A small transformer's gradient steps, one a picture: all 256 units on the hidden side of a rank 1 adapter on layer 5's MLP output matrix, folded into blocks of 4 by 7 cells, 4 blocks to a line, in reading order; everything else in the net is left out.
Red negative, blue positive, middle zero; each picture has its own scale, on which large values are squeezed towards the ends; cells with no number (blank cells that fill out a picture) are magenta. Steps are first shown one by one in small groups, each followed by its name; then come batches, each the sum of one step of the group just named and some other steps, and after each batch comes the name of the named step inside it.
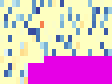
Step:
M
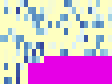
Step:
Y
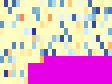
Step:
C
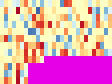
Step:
M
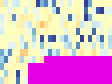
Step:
C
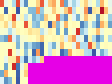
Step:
Y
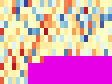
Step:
C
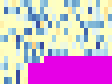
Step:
Y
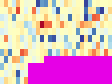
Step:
M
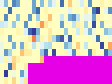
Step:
C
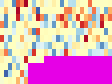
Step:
M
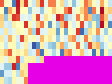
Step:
M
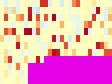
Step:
M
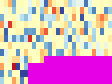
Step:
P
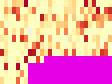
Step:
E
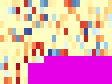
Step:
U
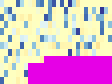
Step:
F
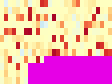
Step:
U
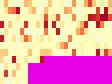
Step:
E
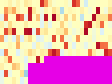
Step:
P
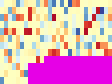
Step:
F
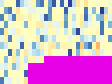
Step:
F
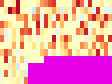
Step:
P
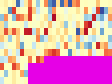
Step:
F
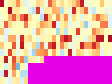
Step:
P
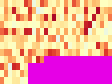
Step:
E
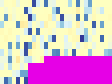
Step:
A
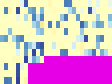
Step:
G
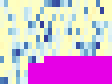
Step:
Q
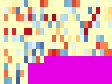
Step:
G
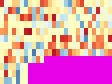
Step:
G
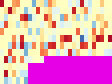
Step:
A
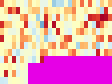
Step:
Q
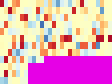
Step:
Q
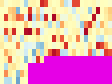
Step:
G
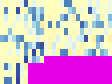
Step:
G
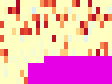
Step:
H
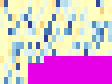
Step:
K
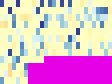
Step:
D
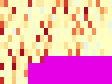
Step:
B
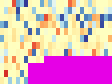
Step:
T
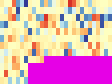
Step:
T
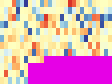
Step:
T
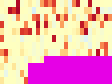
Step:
H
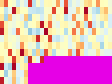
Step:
B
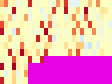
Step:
B
